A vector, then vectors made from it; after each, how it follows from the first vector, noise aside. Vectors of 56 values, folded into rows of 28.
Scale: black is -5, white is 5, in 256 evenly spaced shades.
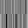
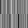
wrapped around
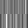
negated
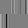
partly zeroed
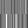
negated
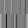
partly zeroed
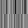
wrapped around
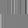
partly zeroed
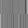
partly zeroed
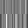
negated
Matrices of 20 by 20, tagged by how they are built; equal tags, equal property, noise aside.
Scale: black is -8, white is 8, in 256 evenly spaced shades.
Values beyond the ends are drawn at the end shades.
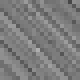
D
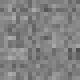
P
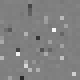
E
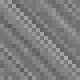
D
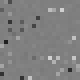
E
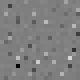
E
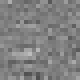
P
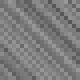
D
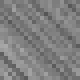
D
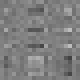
P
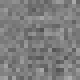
P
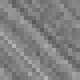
D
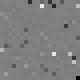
E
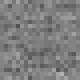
P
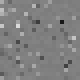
E
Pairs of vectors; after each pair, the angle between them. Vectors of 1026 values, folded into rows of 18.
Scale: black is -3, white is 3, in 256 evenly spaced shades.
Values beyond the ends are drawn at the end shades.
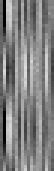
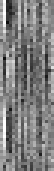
nearly opposite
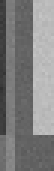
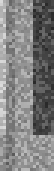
nearly opposite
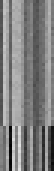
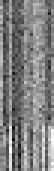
nearly opposite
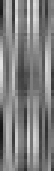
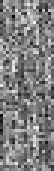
partly aligned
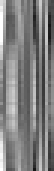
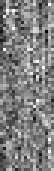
partly opposed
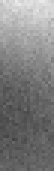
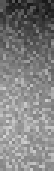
nearly opposite
